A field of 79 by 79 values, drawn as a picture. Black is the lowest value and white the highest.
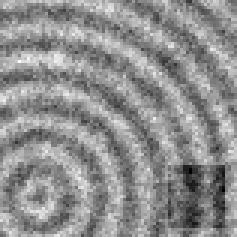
In the bottom right lies a patch that is lower than the rest. Rings spread out from the bottom left. The histogram is bell-shaped. The bottom right is the ninth with the lowest average. The halves do not mirror each other.
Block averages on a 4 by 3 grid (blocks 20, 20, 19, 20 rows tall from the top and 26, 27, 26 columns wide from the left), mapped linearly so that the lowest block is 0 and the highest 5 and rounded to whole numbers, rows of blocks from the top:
554 | 544 | 544 | 550
